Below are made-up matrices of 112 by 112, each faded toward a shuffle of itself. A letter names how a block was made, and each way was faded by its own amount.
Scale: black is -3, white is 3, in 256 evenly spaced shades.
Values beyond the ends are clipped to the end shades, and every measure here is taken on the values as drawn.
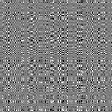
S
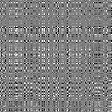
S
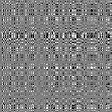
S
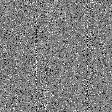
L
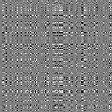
S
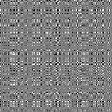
S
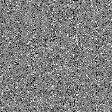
L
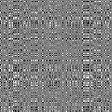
S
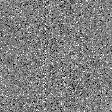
L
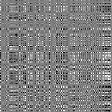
S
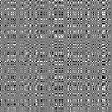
S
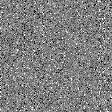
L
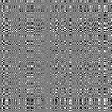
S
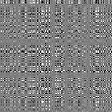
S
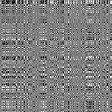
S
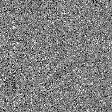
L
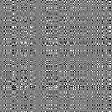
S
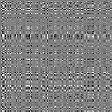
S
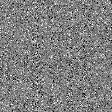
L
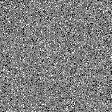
L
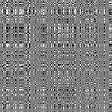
S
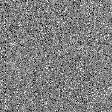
L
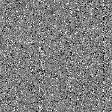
L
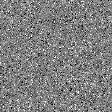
L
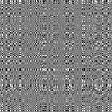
S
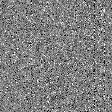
L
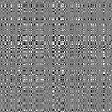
S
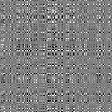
S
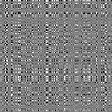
S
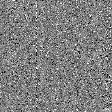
L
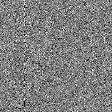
L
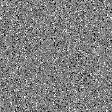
L
